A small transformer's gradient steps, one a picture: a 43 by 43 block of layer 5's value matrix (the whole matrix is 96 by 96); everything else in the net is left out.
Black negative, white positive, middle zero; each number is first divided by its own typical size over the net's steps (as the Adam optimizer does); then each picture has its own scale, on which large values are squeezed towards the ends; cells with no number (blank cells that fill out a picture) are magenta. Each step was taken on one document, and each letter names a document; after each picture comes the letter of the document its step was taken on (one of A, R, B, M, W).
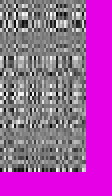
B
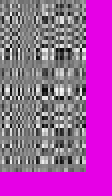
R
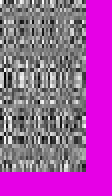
B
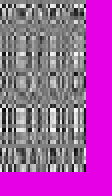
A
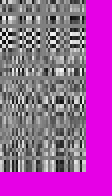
R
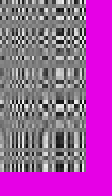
R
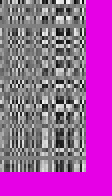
R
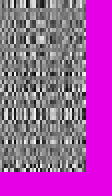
A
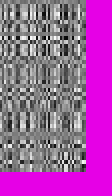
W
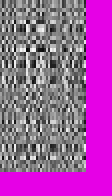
A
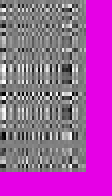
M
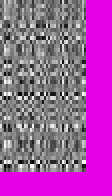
W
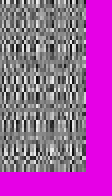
A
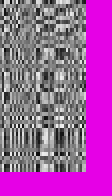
R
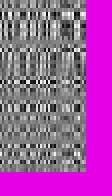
W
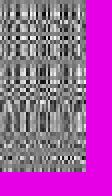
W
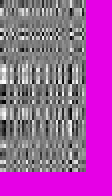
M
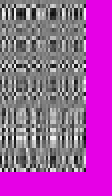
A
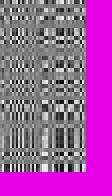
R
